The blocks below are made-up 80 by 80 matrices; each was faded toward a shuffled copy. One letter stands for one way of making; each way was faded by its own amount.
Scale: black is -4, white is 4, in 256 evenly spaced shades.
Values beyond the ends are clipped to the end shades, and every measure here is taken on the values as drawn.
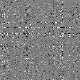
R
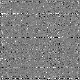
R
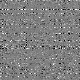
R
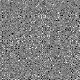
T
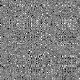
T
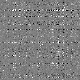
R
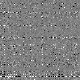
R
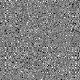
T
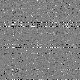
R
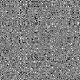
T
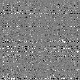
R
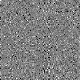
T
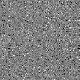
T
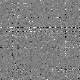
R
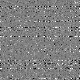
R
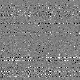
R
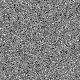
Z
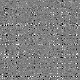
R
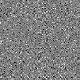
T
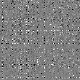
R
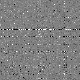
R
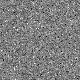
Z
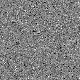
Z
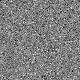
Z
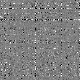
R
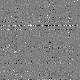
R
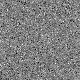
Z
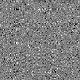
T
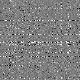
R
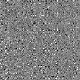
T
